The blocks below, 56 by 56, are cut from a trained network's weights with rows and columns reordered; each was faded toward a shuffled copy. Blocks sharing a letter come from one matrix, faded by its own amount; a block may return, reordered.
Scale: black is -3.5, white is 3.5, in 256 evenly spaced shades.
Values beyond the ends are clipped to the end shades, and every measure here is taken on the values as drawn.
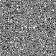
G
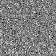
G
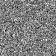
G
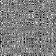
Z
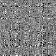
Z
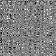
Z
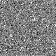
G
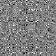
Z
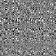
Z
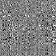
Z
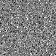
G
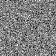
G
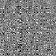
Z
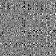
Z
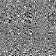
Z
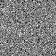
G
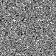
G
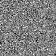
G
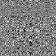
Z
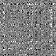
Z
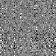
Z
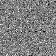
G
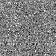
G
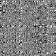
Z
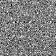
G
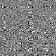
Z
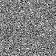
G
